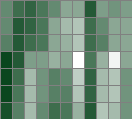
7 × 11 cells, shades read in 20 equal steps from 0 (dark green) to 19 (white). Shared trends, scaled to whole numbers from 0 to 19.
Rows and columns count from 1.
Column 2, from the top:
4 2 2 2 4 5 6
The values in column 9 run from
6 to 13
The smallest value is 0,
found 3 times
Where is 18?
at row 4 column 10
